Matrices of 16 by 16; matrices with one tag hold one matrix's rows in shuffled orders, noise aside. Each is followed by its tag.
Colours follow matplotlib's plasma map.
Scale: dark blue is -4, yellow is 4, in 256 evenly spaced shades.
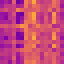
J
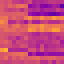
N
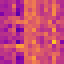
J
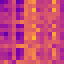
J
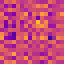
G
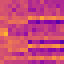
N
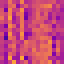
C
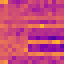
N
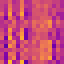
C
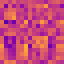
G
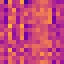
C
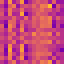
C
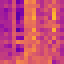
J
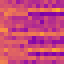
N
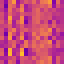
C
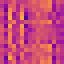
C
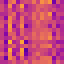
C
